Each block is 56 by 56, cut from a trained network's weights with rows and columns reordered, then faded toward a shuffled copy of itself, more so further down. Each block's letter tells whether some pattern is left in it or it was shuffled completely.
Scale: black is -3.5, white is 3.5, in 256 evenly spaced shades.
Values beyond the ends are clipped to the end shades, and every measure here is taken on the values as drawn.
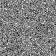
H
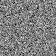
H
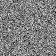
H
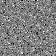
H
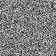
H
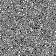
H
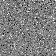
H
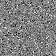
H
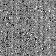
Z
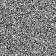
H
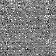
Z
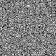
Z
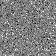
H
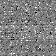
Z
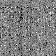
Z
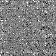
Z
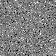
H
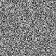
Z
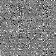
Z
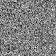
Z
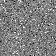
H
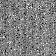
Z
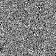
Z
